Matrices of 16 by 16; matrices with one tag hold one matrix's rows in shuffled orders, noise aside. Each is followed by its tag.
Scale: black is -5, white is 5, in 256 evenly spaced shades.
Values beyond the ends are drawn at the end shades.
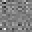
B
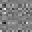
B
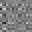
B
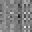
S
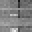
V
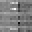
V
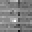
V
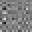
B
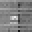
V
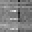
V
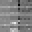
V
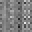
S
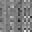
S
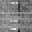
V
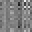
S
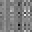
S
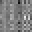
S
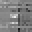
V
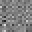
B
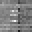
V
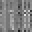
S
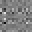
B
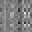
S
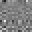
B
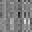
S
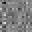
B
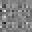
B
